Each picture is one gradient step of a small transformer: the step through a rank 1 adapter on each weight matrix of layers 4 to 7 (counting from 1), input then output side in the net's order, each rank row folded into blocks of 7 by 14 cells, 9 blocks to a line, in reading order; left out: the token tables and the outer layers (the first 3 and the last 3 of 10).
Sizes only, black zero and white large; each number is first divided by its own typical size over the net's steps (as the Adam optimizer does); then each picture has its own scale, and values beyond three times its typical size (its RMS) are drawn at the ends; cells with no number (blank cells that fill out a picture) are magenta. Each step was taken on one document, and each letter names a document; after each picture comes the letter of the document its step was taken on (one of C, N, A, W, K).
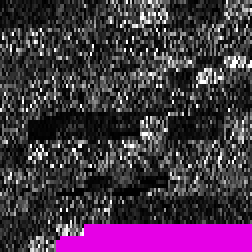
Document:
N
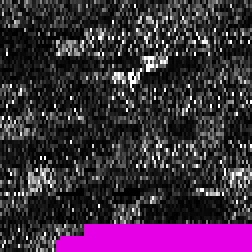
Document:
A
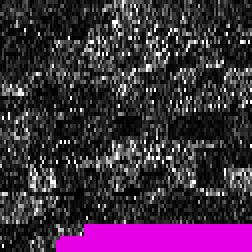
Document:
A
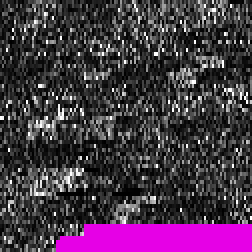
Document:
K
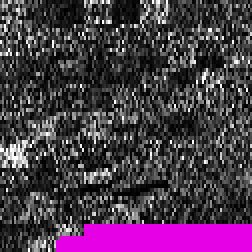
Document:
N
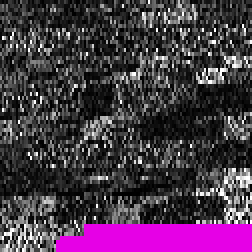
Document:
N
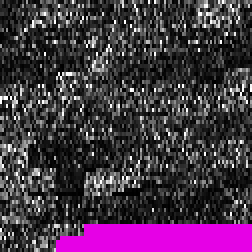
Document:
K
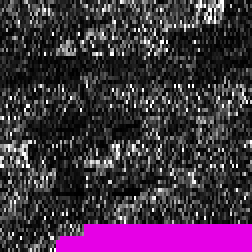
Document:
K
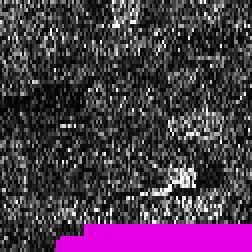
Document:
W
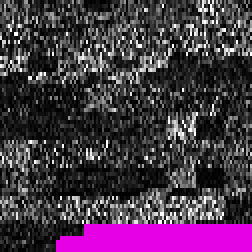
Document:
W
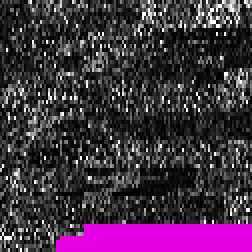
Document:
K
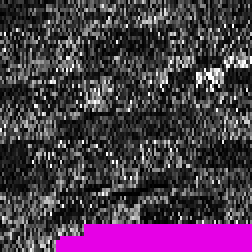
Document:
N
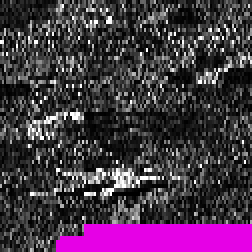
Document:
N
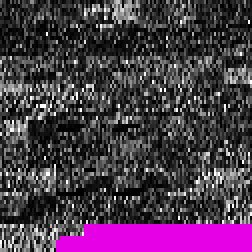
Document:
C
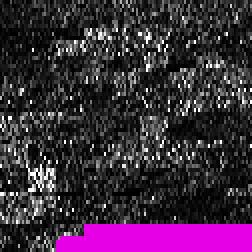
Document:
A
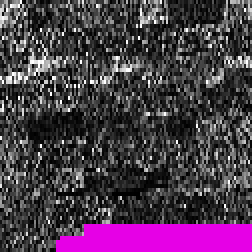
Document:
N
